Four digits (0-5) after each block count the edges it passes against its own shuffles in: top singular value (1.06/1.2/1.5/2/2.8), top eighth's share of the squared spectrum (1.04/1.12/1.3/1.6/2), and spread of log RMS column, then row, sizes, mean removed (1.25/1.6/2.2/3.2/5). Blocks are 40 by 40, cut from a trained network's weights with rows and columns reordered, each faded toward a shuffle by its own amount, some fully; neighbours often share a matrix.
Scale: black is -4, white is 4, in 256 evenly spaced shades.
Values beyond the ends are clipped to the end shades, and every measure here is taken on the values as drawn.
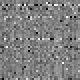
3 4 0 2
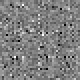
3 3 1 2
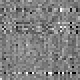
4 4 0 3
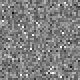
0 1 0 0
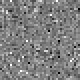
1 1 0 0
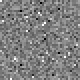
0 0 0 0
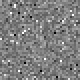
0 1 0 0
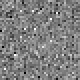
2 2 0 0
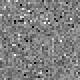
0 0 0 0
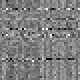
3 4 0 2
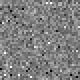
0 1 0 0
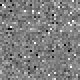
0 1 0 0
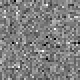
2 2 0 1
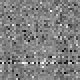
3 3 0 2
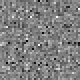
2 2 0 1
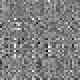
3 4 1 2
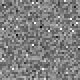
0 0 0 0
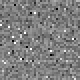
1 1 0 0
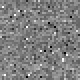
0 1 0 0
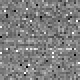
2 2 0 0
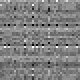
4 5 2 2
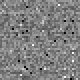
2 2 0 0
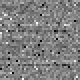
2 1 0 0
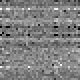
4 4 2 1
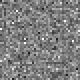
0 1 0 0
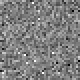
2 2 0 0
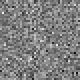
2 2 0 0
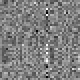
3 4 1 1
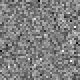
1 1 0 0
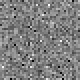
2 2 0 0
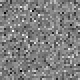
0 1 0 0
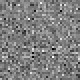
3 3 1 1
